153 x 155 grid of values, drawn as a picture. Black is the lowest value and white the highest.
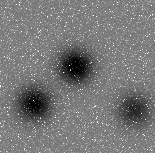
Ninth with the lowest average: centre. Dips: three. Histogram: heavy tails on both sides. Slope: none.
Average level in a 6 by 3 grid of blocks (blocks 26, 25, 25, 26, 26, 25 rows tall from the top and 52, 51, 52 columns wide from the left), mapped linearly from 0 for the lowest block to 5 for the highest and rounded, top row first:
5 5 5 / 5 4 5 / 5 0 5 / 2 3 4 / 2 5 2 / 5 5 5
